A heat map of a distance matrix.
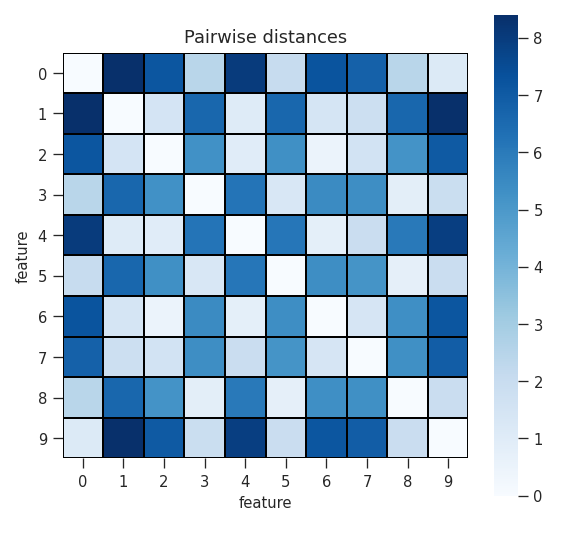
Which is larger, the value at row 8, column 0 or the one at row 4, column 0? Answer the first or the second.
the second
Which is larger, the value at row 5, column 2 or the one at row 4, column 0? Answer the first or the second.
the second
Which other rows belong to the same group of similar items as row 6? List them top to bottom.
1, 2, 4, 7
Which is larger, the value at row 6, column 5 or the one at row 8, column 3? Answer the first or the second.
the first
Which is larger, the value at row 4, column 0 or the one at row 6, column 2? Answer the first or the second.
the first
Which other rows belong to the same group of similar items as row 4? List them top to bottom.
1, 2, 6, 7
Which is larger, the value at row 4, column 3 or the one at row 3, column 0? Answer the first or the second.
the first
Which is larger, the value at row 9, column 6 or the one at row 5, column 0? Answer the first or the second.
the first
